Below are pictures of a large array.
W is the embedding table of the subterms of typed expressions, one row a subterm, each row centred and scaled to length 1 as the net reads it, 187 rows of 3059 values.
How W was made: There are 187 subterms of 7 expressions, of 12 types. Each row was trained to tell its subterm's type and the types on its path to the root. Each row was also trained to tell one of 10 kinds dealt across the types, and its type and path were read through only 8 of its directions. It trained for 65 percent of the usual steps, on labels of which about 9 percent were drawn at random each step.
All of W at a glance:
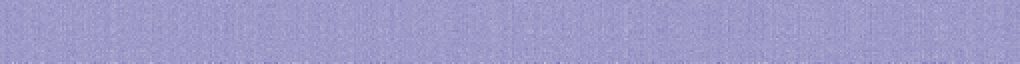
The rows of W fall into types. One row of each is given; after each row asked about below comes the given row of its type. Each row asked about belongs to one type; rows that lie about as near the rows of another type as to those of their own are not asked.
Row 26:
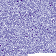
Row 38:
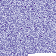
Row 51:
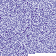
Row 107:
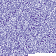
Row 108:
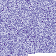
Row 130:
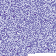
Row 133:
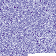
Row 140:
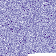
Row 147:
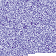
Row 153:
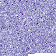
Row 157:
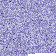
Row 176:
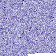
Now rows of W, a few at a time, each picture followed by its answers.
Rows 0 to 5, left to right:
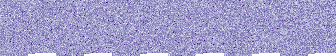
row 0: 176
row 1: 107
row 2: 157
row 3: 133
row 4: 133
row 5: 153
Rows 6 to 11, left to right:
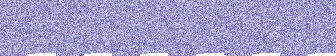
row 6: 130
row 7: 51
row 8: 153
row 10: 38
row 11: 130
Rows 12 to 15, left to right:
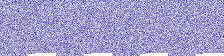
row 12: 140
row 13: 108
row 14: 108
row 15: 157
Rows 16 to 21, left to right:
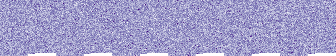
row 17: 108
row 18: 38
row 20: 26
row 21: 140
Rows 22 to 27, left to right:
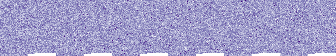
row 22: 147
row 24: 176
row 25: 153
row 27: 26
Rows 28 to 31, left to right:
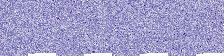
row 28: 51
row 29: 133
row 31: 107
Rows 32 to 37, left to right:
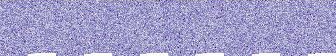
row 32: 26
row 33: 153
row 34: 133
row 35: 133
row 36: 147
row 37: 26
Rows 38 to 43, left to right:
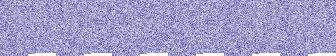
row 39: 51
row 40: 147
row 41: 51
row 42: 51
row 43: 38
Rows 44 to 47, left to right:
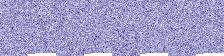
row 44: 26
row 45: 38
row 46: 133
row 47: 108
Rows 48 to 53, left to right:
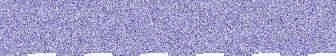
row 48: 26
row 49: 147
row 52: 147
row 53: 38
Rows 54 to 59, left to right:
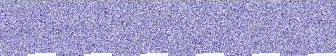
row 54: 130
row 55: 176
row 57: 147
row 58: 176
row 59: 157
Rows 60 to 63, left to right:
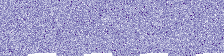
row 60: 108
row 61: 130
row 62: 133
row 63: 130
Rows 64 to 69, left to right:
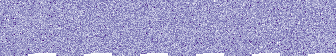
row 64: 147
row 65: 140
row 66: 38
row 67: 51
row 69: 133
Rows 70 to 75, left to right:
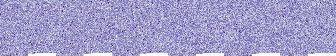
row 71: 140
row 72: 133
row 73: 51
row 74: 147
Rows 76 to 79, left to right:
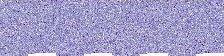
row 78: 26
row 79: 130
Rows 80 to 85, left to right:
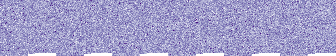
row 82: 140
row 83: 133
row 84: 26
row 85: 26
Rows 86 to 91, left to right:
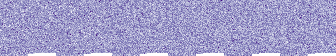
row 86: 140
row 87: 133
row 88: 26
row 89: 38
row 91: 26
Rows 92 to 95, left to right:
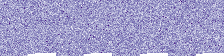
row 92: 140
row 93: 147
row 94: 157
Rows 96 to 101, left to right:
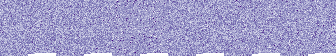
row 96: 147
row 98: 51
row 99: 107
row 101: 38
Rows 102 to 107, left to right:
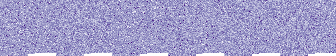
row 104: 140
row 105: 38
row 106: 176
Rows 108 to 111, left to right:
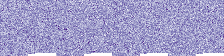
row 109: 107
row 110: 51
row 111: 157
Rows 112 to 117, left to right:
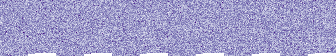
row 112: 176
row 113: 107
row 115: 147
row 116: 26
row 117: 133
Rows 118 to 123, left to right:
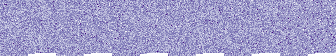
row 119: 26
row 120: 38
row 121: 157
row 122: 26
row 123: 108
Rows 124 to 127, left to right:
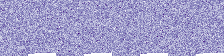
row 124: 153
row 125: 176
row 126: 51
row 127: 140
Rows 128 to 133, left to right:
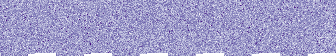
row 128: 107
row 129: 176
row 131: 130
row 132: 108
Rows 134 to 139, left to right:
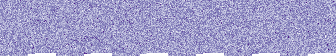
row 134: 157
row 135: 153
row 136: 140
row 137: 176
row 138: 51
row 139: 130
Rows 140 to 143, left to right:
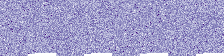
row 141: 38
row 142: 140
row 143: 107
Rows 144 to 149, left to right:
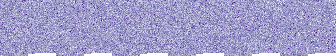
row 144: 51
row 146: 51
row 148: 140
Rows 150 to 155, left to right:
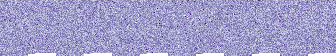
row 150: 153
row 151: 140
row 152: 147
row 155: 153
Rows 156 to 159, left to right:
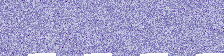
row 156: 133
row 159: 26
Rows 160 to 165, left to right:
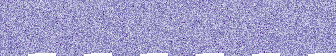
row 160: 38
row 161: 108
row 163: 157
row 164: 147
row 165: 108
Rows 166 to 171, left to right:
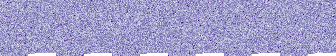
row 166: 140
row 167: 147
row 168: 153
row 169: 157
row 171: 140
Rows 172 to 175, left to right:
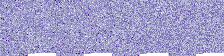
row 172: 133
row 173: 133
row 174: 147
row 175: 107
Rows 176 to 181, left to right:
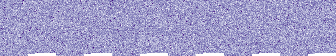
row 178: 133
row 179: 176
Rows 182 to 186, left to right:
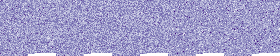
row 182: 51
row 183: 147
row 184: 108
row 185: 157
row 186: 108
